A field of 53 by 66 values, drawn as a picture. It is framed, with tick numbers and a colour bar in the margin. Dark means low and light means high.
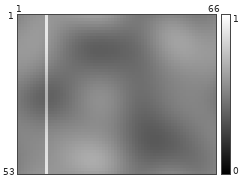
Column 10 stands out from the rest. The halves do not mirror each other. On average the colour sits 50% of the way up the scale.
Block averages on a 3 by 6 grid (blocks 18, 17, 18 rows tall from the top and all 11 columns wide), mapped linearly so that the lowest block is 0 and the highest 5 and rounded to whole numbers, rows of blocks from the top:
5 2 1 1 4 4 / 2 1 3 1 2 3 / 4 4 5 1 0 2
